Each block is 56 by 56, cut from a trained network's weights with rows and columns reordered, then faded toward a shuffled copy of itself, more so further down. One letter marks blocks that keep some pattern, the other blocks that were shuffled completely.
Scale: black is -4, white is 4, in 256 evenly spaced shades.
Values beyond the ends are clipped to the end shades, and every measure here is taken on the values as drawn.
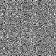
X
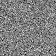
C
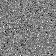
C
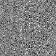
X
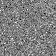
C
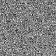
X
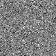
C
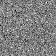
C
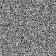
C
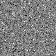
C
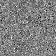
C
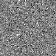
X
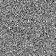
X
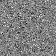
C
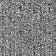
X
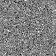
C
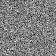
C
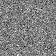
C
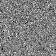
C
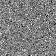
C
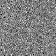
X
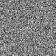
X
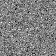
C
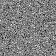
C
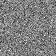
C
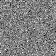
C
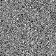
X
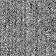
X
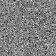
X
